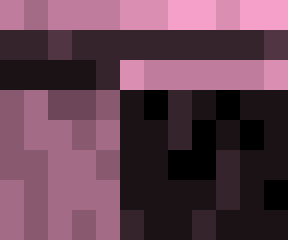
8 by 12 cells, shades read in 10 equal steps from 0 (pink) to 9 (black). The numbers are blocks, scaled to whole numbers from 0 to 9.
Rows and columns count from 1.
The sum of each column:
35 36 33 36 33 48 51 48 50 49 50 48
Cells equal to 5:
2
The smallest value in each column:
2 3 2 2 2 1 1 0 0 1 0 0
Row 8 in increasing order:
3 3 3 4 4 7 7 8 8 8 8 8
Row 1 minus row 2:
-5 -4 -4 -5 -5 -6 -6 -7 -7 -6 -7 -6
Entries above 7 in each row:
0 0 4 6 6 6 6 5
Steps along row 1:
up down same same down same down same up down same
